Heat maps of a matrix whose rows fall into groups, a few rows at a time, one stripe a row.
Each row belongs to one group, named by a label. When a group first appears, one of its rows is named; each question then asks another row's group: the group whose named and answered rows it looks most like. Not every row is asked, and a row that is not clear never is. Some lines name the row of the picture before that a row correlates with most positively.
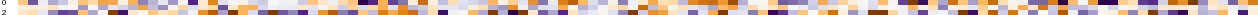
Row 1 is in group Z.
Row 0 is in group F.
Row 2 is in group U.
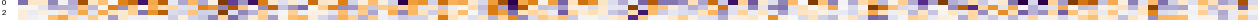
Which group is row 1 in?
U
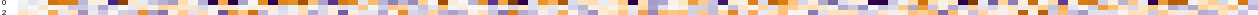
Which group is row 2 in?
Z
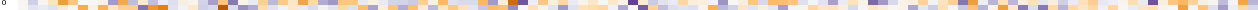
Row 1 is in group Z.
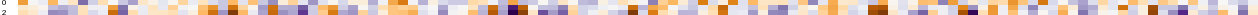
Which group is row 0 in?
Z
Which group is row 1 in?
U
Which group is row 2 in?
U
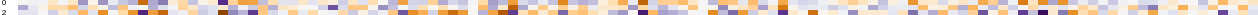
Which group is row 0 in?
Z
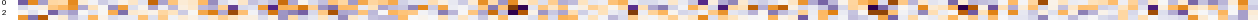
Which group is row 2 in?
U
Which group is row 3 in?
F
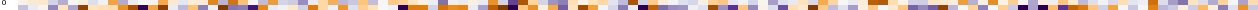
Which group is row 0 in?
U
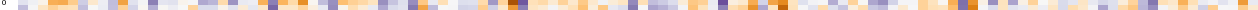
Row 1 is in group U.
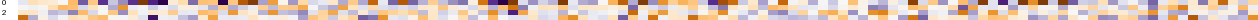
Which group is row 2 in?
U
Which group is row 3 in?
F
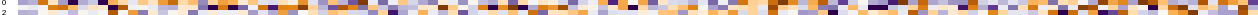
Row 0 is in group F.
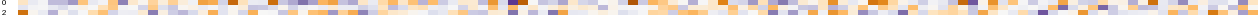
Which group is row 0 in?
U
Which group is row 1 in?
F
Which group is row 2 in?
F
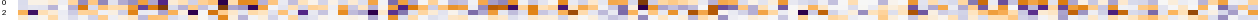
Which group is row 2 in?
F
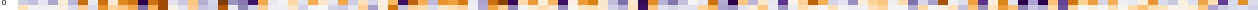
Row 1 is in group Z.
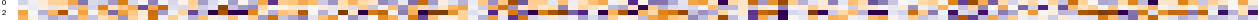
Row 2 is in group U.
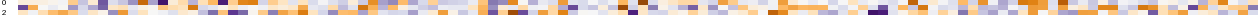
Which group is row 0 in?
Z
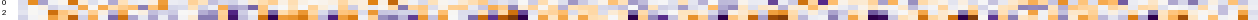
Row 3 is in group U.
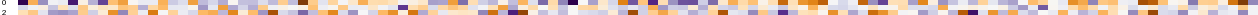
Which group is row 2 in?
U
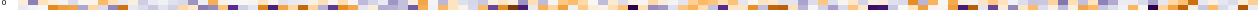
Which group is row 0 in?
F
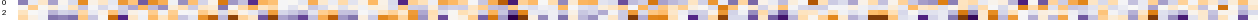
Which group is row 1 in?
Z
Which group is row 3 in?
U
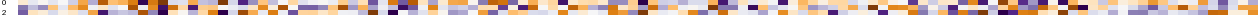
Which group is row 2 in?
Z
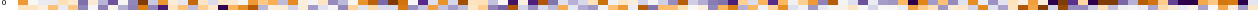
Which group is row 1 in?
Z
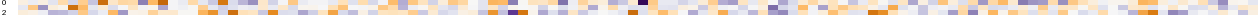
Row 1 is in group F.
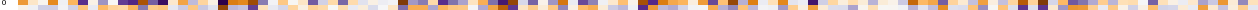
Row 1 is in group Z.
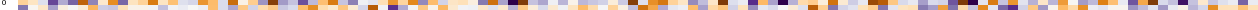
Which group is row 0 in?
U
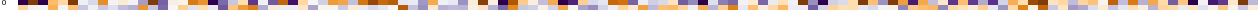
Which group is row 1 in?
Z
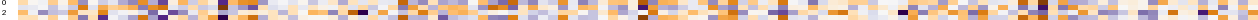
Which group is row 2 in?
F
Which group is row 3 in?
Z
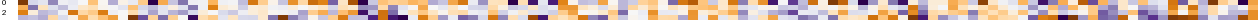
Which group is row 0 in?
F
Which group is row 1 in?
F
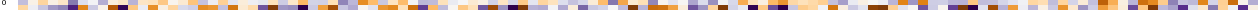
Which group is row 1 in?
U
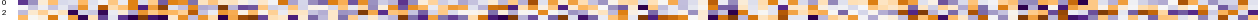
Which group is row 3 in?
Z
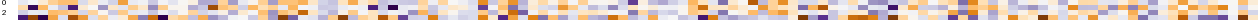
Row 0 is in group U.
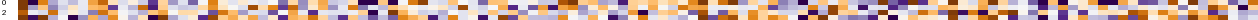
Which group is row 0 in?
F
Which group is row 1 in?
F
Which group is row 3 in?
F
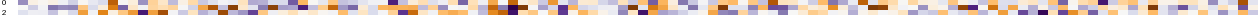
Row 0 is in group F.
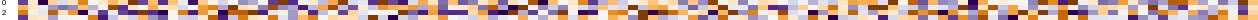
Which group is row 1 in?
U
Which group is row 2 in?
Z
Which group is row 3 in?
Z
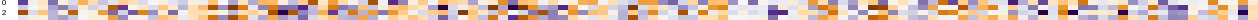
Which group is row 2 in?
F
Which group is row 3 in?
U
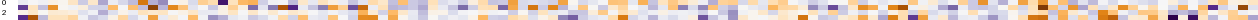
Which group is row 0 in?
Z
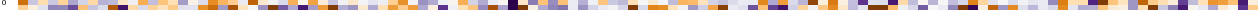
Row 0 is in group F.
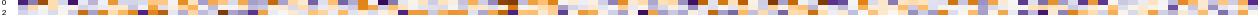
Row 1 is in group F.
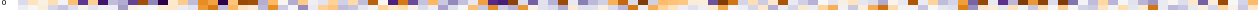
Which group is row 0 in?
Z
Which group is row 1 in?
U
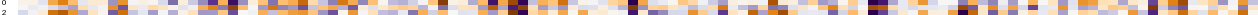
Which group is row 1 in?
U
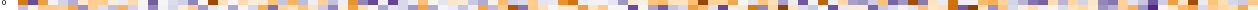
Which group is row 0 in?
F
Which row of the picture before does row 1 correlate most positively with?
2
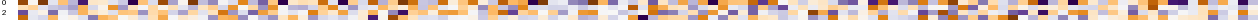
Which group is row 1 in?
U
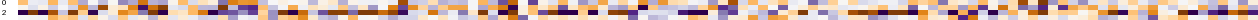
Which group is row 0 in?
Z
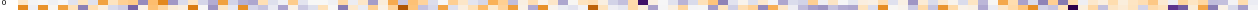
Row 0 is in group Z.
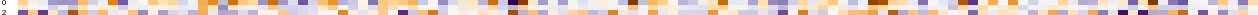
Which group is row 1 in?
U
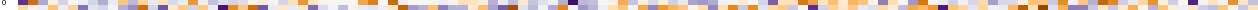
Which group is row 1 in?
Z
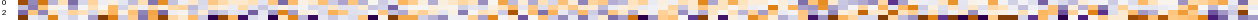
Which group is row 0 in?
F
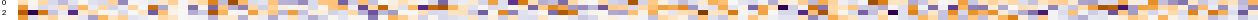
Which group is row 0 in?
U
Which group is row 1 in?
U
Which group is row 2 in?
F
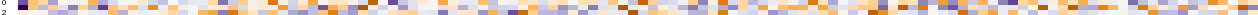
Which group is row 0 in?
Z
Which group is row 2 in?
U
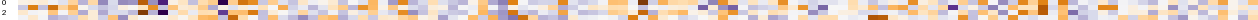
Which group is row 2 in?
Z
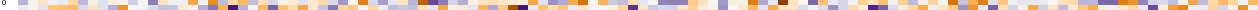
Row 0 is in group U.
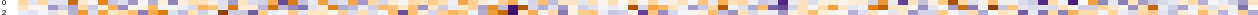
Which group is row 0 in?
F
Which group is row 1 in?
U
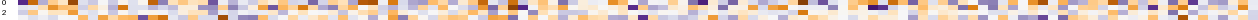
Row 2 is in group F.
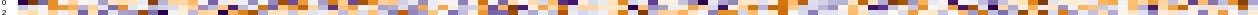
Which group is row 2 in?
Z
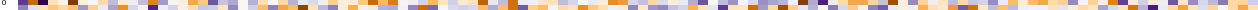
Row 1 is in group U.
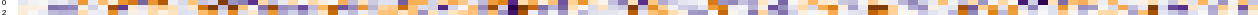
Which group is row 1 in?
U
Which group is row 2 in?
U
